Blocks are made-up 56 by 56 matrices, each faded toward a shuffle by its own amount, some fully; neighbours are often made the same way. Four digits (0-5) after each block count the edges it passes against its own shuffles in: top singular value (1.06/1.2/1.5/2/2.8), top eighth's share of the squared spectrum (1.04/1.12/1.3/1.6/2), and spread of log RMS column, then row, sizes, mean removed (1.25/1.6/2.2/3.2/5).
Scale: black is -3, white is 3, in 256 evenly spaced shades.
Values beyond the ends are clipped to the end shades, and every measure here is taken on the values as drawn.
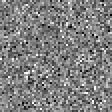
0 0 0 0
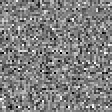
1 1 0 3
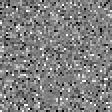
2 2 0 0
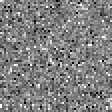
2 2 0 0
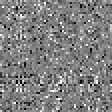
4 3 2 2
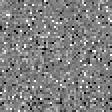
2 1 0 1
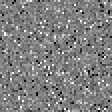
1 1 0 0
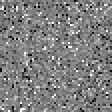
1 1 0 0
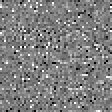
2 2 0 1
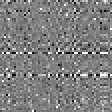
4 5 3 3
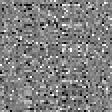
4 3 2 2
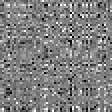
4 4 2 3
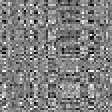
5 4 3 3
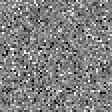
2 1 0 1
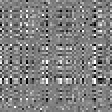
5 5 4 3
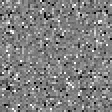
1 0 0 0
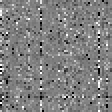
2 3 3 1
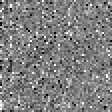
1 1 1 0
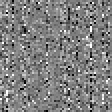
2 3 4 0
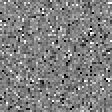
1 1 0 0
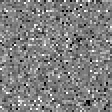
1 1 0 2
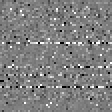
3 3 0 2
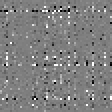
2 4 3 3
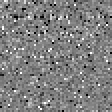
3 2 0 1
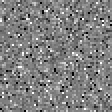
1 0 0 0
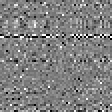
4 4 2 3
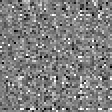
4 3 1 2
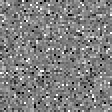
3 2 0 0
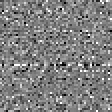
4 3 1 2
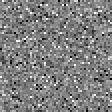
0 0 0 1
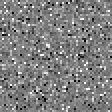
1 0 0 0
